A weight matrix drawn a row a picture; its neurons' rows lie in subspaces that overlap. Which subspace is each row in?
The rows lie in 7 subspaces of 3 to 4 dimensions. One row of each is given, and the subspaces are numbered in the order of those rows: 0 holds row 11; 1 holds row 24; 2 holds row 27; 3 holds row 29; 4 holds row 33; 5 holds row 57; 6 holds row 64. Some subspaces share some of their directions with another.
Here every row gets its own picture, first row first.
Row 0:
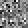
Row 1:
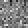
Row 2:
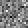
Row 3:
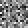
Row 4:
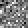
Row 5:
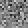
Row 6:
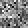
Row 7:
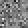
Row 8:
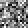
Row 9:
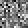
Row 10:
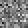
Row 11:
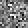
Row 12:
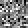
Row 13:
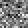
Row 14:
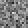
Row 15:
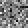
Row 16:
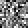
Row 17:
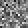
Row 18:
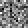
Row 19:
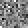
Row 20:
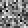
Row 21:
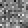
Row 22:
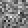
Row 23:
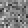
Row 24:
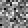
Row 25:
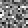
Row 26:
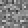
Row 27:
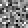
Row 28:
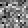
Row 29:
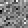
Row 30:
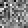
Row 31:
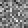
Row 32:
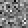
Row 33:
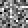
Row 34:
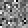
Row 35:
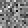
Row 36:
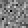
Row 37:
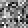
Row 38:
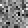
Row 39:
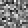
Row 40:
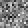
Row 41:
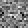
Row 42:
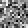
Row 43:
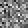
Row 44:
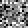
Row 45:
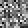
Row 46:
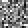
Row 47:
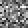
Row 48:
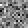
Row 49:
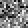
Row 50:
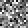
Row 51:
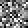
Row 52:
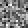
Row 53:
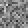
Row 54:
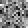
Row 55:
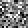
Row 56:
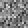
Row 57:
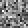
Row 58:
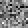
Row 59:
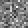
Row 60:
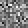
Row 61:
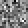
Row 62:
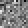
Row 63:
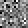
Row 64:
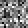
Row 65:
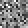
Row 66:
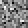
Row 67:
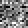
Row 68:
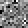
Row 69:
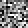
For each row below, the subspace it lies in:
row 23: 6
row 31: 4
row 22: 0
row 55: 0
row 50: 1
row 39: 2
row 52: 2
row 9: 1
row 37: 6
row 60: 0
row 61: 2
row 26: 2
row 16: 1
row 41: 0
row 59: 4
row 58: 0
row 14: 2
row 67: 5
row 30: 4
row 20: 5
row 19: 1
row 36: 3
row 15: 4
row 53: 2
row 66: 2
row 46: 3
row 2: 4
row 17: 2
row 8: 6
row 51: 4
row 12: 3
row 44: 5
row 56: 4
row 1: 3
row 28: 6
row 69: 0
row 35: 1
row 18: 4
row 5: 0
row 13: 0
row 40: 4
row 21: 0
